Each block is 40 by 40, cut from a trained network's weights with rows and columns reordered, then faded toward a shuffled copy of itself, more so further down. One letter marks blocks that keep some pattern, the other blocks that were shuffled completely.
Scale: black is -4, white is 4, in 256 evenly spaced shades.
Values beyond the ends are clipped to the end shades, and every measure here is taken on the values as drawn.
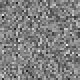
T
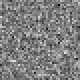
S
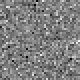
S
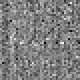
T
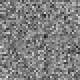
T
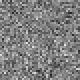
T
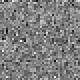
T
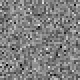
S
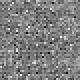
T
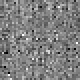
T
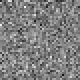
T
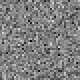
S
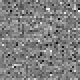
T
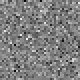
S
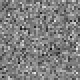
S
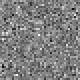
T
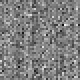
T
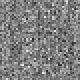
T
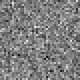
S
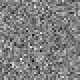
T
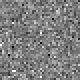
S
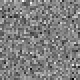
T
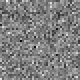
S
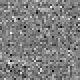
T
